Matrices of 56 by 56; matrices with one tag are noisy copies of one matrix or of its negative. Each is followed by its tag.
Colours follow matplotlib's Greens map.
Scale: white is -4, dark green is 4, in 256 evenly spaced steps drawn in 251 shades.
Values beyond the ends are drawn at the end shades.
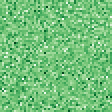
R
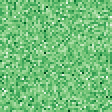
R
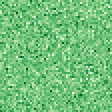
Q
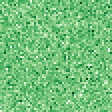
Q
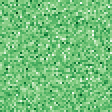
Q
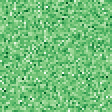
R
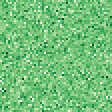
R
